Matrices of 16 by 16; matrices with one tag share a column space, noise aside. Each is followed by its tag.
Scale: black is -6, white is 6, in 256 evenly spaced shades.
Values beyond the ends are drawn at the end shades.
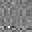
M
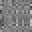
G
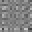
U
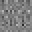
G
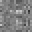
G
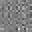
U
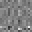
M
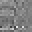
M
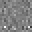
M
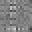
U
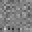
U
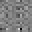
U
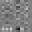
U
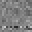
M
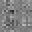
G
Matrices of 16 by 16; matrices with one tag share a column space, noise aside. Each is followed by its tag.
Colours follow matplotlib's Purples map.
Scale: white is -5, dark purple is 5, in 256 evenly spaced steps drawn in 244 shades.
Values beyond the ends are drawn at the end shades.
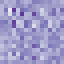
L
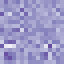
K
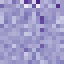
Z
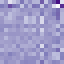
Z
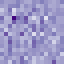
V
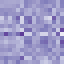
V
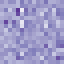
L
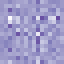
V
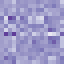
V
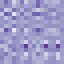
K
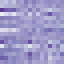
K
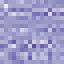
K
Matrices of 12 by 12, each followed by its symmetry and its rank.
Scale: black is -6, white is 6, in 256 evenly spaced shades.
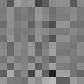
neither, rank two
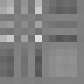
symmetric, rank one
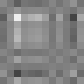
symmetric, rank one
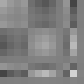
symmetric, rank one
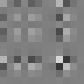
symmetric, rank one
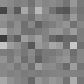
neither, rank two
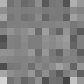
neither, rank two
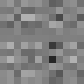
neither, rank two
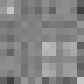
symmetric, rank two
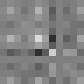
symmetric, rank two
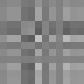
symmetric, rank one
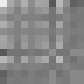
symmetric, rank two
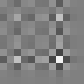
symmetric, rank one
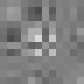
symmetric, rank two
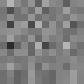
neither, rank two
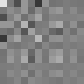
symmetric, rank two
